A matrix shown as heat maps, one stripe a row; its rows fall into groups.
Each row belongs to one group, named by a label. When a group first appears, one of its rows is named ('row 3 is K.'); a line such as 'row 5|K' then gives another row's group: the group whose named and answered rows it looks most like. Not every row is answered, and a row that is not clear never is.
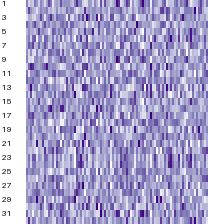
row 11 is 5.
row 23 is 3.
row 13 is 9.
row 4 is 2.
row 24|3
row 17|9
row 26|3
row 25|2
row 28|5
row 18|2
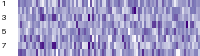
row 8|9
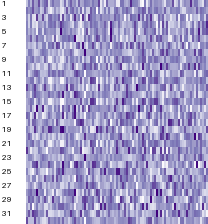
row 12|2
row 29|9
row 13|2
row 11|5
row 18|3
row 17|5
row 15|2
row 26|3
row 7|3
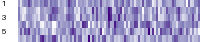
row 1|5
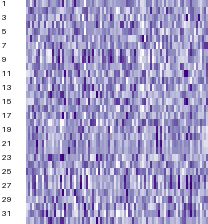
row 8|9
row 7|3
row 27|3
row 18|2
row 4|9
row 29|3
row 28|5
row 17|5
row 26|3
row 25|2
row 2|9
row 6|9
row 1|5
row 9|9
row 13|9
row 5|5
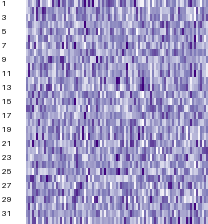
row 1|9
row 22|3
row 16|9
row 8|2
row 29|9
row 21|9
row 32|3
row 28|5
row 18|9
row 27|3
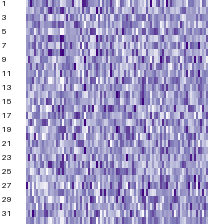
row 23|5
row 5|2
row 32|2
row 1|9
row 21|3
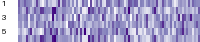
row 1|2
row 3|3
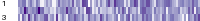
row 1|2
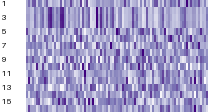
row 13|2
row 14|5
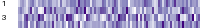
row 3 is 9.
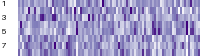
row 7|5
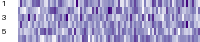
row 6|2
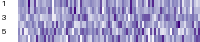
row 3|2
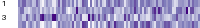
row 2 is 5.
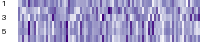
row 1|5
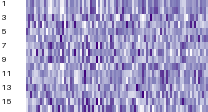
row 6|3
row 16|9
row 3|9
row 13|2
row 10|2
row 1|2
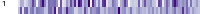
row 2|5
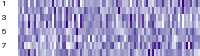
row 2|5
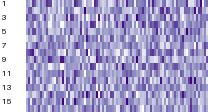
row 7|5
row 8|9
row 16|9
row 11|5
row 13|2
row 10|2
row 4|2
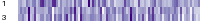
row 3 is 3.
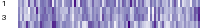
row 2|3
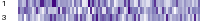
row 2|2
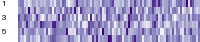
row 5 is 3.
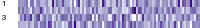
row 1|3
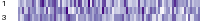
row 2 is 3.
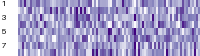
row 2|9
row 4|9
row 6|2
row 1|9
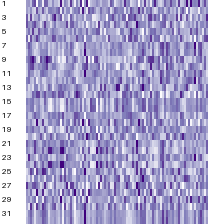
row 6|5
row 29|3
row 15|2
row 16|2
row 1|3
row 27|2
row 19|2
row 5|9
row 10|9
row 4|2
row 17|5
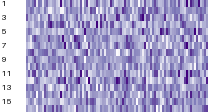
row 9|5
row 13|2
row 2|2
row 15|2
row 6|5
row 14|3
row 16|3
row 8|9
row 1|3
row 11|3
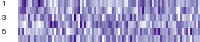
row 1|9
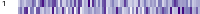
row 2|3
